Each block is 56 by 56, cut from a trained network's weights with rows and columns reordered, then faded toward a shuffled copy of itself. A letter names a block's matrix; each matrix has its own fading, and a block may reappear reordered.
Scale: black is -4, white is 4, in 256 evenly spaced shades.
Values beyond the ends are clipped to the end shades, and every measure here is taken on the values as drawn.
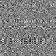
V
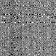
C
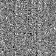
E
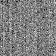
E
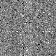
E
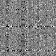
C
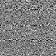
V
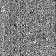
E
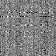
C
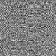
V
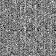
E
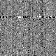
C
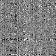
C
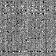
C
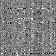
C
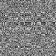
V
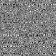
V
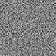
V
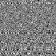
V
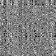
C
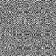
V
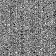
E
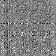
C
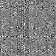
C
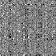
C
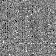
E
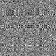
V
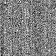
E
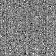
E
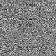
V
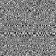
V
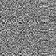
V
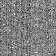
E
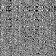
C
